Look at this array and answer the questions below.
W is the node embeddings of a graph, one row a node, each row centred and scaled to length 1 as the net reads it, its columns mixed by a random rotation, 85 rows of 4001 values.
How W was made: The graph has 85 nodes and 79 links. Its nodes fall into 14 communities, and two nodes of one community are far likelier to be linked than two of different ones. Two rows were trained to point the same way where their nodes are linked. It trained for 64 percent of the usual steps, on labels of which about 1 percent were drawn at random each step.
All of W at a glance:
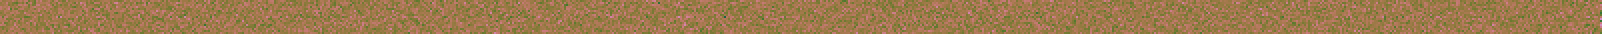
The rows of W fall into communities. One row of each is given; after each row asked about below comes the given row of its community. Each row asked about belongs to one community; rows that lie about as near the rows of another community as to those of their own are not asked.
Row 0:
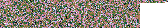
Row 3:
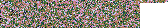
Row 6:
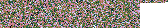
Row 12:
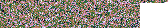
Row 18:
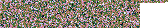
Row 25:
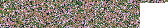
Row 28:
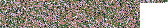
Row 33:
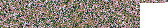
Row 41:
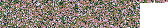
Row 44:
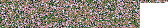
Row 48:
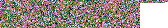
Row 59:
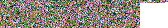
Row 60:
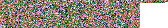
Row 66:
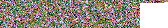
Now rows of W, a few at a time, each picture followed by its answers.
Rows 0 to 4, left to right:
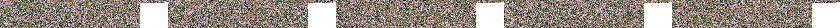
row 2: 28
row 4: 66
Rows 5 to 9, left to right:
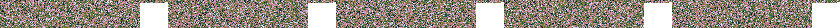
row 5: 12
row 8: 25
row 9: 6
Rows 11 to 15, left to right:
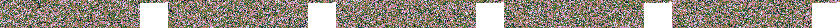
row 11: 60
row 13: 0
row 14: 28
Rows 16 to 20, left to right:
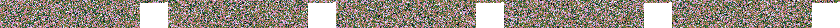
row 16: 0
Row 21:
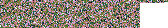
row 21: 18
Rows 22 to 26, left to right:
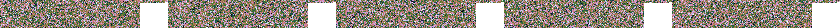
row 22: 3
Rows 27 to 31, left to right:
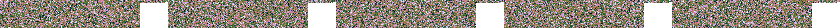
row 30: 6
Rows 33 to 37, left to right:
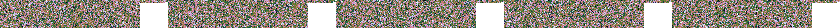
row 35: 28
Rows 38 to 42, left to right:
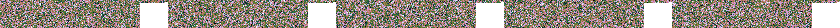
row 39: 25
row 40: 44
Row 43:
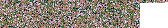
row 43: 41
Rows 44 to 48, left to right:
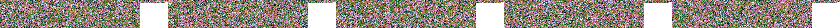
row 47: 60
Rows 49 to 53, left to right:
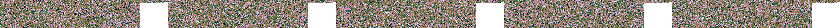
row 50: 48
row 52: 3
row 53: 6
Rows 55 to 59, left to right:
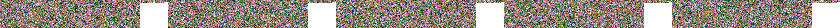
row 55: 41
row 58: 0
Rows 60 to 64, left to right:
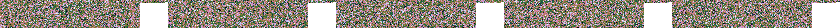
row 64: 18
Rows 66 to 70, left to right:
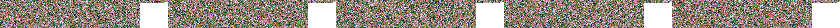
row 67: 3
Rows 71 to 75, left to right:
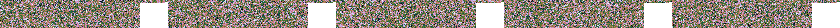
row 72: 44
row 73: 33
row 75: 18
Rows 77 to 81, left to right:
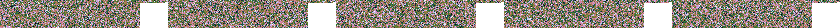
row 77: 59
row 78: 48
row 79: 60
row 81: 44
